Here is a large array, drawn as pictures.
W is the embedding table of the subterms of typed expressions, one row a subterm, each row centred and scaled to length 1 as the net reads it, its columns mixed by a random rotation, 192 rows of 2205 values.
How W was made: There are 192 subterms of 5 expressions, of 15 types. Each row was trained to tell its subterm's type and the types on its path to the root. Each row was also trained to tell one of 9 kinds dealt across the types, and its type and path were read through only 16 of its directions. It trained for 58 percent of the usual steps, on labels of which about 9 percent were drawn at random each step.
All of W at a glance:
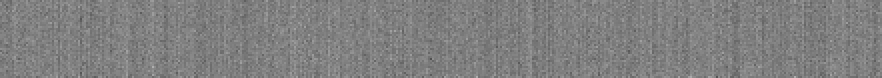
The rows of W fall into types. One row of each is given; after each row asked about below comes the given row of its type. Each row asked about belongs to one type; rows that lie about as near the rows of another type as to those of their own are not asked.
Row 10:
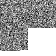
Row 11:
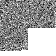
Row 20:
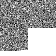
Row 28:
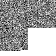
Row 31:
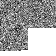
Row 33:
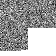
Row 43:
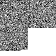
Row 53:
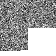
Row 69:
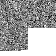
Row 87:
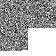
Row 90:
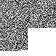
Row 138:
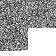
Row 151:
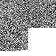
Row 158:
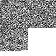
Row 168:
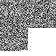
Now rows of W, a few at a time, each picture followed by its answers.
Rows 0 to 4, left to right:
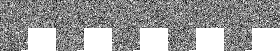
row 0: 28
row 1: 10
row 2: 69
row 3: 151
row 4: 69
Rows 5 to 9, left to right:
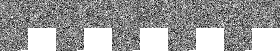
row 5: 90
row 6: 28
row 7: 151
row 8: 151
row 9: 53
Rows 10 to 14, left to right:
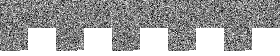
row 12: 33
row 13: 151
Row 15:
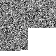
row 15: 43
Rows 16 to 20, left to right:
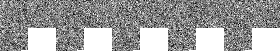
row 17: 10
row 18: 69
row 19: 31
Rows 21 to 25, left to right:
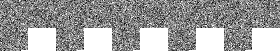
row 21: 33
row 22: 90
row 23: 69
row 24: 53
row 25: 138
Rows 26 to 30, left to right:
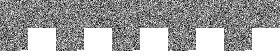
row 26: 43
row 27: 168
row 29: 90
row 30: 87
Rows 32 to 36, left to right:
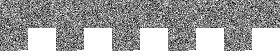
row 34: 87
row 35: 20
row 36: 31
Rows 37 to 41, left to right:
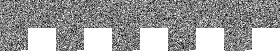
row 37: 90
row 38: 53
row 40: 28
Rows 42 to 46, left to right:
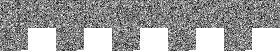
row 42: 43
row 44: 31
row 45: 53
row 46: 87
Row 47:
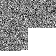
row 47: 151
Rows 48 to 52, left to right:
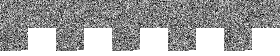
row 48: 33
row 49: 28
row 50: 138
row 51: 87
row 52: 151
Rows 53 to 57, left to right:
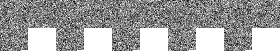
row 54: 20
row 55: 53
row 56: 10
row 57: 87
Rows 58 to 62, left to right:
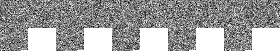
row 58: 20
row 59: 87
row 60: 28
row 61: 31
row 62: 31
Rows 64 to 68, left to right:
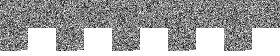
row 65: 31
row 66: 168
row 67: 138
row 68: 138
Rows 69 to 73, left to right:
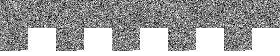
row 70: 28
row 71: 10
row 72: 151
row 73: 11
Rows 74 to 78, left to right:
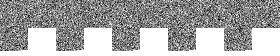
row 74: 43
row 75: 151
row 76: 11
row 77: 33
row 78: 11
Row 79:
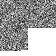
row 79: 90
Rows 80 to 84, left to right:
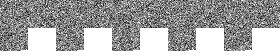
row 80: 33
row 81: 87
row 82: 168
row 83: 90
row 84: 11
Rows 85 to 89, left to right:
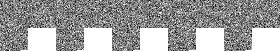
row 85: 43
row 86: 151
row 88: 28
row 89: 43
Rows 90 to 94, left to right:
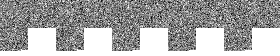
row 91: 43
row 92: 10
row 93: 87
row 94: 11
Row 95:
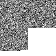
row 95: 53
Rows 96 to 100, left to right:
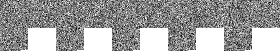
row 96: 20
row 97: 10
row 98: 87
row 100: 28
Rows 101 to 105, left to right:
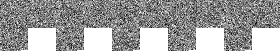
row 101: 20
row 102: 138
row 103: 168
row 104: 151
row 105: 11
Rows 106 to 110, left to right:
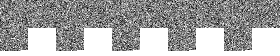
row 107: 31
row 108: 168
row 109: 69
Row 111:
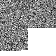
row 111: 90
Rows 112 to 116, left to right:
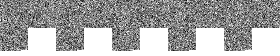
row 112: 11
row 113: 138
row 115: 53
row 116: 11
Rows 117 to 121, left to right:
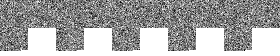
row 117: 28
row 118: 158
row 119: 31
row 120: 69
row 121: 138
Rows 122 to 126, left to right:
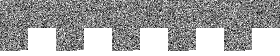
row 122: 90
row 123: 20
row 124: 87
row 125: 28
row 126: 158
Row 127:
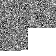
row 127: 87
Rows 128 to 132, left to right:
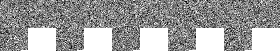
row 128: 151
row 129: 28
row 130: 43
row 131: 20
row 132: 43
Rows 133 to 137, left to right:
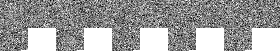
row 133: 53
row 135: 138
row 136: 20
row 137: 158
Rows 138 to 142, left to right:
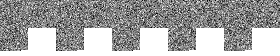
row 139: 87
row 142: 10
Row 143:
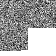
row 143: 53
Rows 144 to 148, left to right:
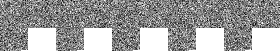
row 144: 33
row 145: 20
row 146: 138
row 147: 20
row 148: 11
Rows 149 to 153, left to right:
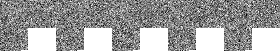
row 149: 33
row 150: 138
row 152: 151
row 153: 31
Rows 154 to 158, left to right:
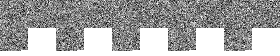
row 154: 168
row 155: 138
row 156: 90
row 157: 69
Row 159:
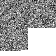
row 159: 90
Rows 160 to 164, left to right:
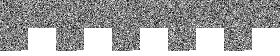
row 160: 138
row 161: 10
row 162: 90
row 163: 31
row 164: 43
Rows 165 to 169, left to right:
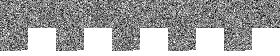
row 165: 69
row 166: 69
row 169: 158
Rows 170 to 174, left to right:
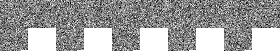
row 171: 20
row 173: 31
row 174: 90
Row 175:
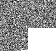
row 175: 20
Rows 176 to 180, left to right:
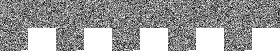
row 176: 151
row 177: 43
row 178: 90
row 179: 151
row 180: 53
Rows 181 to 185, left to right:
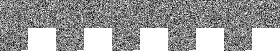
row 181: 53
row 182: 158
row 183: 87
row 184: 20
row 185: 87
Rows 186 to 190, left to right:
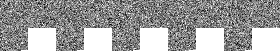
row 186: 168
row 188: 69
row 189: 20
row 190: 28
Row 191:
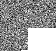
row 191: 158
